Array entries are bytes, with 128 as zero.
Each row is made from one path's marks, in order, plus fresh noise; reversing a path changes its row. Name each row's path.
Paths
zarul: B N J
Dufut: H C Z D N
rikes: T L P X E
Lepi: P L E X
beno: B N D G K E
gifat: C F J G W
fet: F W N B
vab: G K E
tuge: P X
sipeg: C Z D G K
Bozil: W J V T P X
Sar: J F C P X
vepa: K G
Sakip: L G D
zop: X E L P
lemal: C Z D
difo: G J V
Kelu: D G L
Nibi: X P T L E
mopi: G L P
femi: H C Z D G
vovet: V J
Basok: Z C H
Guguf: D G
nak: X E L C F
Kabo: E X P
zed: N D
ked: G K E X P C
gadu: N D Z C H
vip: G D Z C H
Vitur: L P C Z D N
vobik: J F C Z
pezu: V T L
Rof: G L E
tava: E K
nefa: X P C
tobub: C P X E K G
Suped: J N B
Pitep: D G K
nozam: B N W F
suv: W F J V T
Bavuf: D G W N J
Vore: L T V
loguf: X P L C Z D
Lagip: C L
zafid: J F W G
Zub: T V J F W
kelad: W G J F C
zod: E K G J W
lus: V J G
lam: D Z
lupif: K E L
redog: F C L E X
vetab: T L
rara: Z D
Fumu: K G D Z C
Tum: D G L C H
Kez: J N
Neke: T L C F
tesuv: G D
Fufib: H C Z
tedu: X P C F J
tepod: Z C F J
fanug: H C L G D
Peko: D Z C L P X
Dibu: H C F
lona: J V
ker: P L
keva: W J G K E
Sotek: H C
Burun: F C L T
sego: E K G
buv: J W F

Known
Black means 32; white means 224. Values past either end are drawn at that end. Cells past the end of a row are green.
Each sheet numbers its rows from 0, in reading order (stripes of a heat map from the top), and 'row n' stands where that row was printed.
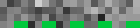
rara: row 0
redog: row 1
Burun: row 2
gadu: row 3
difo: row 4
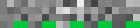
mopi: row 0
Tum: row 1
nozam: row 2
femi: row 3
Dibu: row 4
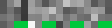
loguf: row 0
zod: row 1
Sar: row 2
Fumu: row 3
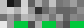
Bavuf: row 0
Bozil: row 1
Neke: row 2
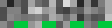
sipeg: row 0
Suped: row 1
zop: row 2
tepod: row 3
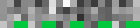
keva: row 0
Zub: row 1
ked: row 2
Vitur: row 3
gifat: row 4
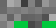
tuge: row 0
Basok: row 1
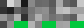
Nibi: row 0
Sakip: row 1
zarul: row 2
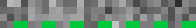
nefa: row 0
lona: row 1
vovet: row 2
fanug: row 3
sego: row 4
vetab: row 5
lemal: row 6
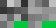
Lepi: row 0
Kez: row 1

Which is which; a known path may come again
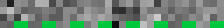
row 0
Dufut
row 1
nefa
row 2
rara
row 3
vovet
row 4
Peko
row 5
keva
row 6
Lagip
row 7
Guguf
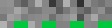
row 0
vepa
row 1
tava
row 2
lupif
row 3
Kelu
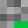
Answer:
zed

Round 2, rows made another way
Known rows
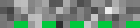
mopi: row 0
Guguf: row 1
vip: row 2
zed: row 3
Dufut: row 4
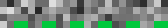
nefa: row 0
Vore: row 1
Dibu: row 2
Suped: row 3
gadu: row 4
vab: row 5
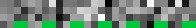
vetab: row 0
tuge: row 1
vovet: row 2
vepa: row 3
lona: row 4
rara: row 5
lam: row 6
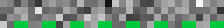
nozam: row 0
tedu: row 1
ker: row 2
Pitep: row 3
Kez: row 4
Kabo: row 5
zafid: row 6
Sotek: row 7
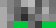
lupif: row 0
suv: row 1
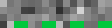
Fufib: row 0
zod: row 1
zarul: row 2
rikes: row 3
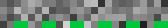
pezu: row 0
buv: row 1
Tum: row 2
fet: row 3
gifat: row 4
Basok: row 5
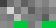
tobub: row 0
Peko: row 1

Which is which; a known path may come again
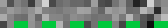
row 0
vobik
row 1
vab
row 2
beno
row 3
gadu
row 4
sipeg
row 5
rara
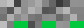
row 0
fet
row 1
femi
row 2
ked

